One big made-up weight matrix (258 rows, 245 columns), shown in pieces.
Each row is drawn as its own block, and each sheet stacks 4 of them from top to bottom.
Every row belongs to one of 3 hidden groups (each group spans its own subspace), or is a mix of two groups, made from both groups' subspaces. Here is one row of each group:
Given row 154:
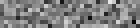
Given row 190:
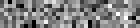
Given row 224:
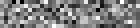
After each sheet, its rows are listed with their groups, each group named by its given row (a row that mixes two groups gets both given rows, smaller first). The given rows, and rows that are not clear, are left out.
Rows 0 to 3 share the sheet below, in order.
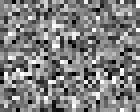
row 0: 224
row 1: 224
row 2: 154
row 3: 224
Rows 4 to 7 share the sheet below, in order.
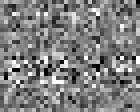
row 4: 224
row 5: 224
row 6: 224
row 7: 224
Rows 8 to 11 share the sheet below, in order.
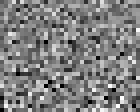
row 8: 224
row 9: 224
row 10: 154
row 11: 154
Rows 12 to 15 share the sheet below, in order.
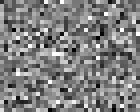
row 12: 154
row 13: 224
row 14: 154
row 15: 154
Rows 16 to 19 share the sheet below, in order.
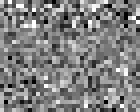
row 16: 190
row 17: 224
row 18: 190
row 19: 154 and 190
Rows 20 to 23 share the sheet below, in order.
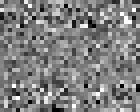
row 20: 190
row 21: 190
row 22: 224
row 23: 224
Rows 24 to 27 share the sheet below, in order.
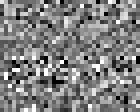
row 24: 154
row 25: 190
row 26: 224
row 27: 190
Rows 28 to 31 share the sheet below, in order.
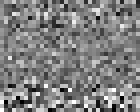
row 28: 224
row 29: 224
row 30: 190
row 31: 154
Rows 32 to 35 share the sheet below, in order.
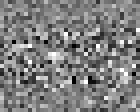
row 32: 154
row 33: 154 and 224
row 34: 190
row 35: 154
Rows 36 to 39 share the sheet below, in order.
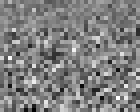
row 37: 224
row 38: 190
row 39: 190
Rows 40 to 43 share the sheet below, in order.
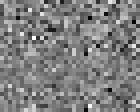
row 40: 154
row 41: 190
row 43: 190
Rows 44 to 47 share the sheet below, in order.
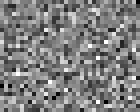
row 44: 224
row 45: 154
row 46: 154
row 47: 190
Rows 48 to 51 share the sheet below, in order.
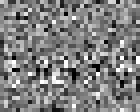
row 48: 154 and 224
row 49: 154
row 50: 224
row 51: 224
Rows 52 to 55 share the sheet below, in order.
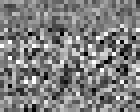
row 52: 224
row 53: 190
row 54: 190
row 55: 190
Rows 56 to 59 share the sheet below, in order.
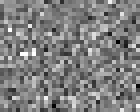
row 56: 154
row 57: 190
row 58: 190
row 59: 224
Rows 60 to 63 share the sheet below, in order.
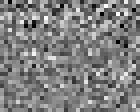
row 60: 190
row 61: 190
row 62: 190
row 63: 154
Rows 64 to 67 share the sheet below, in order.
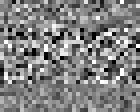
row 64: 224
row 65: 190
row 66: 154
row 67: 190
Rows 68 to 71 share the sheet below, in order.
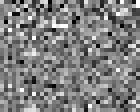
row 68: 190 and 224
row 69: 190
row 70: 190
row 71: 190
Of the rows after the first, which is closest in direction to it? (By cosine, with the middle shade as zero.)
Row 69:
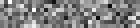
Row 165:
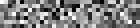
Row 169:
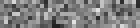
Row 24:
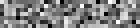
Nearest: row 169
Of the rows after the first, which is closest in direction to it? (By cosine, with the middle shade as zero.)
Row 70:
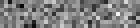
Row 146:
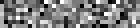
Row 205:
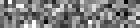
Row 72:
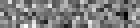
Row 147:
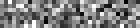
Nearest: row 146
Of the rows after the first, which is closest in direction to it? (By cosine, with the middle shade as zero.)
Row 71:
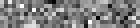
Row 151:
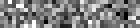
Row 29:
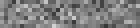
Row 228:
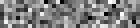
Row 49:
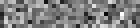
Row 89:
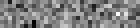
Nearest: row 151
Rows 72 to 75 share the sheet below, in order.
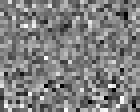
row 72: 190
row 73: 190
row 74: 154
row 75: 154
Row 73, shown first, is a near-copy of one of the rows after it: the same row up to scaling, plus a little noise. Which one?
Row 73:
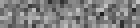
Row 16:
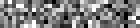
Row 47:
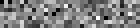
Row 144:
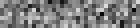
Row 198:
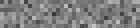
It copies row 144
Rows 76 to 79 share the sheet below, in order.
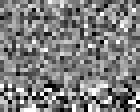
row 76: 190
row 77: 154 and 190
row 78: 154
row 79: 190
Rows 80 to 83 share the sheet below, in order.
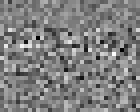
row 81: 154 and 190
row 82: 154
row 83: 154
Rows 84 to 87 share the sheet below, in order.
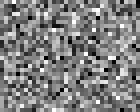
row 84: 224
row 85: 190 and 224
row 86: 154
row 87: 190 and 224
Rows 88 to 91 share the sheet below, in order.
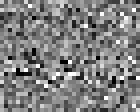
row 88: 190
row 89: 190
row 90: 154
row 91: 154
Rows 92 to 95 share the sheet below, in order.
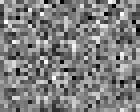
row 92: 154
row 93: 224
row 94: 154 and 224
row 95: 224
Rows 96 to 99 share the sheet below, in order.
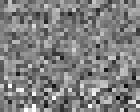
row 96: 190 and 224
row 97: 224
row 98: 154
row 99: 190
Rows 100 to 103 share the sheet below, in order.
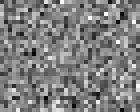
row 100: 154
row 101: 190
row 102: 190
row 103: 224
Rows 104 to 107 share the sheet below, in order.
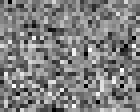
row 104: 190
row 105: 190
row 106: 154
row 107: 224
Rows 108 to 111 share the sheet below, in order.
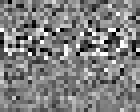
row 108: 190
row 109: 154
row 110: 154
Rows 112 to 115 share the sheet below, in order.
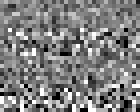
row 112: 224
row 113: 190
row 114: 190
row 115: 190
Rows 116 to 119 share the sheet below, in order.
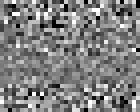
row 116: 224
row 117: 154 and 190
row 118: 190
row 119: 154 and 190
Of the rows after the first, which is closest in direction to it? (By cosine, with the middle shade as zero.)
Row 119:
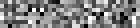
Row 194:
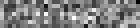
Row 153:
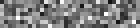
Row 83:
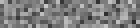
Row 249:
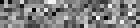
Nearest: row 153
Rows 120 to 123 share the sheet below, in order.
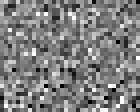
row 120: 224
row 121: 190
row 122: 224
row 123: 154
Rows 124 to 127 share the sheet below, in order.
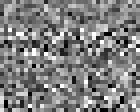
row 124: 154 and 224
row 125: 190
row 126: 190
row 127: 154
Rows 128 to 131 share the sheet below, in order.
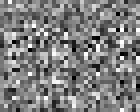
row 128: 190
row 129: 154 and 224
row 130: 224
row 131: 224
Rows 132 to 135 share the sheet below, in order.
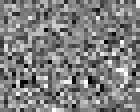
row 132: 224
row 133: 154
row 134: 190
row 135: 224
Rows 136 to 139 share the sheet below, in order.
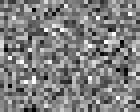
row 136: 190 and 224
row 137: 154
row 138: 190
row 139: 190
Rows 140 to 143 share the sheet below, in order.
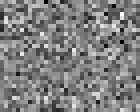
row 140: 154
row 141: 190 and 224
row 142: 154
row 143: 224
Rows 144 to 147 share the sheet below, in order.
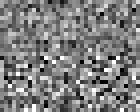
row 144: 190
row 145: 190 and 224
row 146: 154
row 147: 190
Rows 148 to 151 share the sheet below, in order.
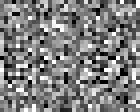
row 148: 224
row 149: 154
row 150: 154
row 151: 190
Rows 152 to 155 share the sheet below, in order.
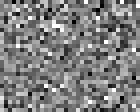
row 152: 224
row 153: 154
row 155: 154
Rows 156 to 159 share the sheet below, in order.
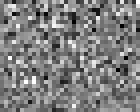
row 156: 224
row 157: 224
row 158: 190
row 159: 224
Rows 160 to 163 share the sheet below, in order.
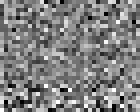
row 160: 154
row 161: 154 and 224
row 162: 154
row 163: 154
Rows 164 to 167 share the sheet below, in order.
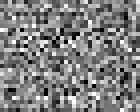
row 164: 190 and 224
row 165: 154 and 224
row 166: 190
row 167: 224
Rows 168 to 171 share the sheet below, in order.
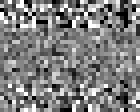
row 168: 190
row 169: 224
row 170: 224
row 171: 190
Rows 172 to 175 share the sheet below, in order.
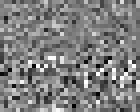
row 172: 224
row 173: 154 and 190
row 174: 190
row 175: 224
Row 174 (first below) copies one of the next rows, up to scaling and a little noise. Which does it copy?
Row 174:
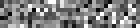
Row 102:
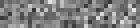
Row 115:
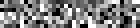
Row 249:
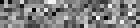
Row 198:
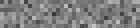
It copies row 102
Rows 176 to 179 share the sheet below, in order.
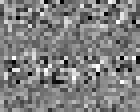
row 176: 154
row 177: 190
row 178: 224
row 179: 154
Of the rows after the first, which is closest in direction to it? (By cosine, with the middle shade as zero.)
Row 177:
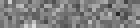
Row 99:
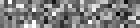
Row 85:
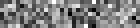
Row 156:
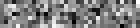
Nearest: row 99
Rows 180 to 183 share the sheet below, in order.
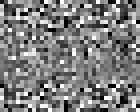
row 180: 154
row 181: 190
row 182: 154 and 224
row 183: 154
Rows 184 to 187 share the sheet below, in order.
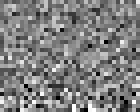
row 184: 224
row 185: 154
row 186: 190
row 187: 190
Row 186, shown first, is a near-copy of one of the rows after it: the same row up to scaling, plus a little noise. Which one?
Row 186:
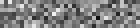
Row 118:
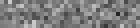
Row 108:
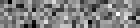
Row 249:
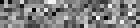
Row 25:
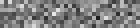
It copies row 25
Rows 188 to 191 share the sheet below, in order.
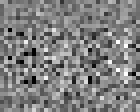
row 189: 190
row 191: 190
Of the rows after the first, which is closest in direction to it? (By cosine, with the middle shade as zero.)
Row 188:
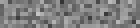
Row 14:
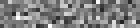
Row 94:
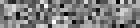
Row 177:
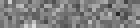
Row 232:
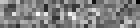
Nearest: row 94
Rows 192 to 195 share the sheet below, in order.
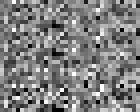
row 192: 224
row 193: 224
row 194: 154 and 224
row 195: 224
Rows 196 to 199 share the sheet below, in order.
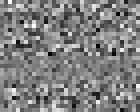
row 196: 190
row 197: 154
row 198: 190
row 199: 224
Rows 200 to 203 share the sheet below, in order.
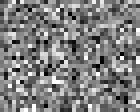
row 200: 224
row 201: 224
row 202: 224
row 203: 190
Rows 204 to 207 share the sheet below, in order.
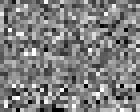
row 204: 154 and 224
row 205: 190
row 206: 190 and 224
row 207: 224
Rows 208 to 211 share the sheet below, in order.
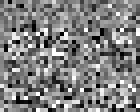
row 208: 190
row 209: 224
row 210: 224
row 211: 154
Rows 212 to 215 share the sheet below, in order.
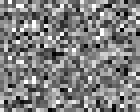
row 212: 190
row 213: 224
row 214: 190
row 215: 154
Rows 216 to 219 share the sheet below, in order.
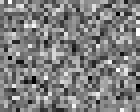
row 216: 190
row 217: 224
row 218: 190
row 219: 224
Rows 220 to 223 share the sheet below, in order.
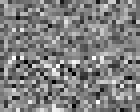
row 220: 154
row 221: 224
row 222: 224
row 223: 224
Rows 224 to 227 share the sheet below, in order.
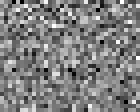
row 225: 190
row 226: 224
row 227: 190
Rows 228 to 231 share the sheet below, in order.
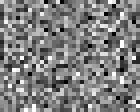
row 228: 154
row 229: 154
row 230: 190 and 224
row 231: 190
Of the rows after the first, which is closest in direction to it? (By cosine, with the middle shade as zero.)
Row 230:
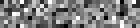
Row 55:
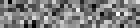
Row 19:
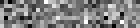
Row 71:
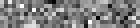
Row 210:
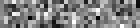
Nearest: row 210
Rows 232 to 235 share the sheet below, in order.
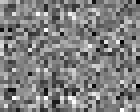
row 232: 224
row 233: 154 and 190
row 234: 224
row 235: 224
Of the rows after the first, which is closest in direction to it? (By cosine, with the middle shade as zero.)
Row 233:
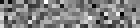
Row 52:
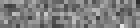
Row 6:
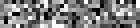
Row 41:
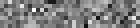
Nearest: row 6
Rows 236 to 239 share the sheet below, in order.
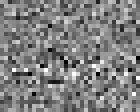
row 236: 154
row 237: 224
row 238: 154 and 224
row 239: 190
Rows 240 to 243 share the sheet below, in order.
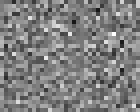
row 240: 224
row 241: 154
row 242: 154
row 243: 154
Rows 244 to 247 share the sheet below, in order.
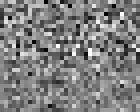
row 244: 154
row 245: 154 and 190
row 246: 224
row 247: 224
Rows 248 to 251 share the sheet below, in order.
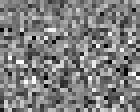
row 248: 190
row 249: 190
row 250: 190
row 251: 154
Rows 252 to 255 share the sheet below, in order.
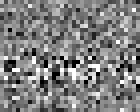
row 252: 190
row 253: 190
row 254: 224
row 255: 224
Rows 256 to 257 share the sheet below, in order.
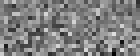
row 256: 224
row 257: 154
